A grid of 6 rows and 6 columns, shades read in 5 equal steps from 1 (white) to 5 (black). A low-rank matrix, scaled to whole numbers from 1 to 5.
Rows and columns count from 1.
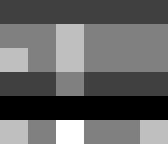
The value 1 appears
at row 6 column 3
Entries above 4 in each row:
0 0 0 0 6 0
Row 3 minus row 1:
-2 -1 -2 -1 -1 -1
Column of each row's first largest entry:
1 1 2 1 1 2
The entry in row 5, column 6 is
5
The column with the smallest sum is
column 3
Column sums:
20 22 17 22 22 21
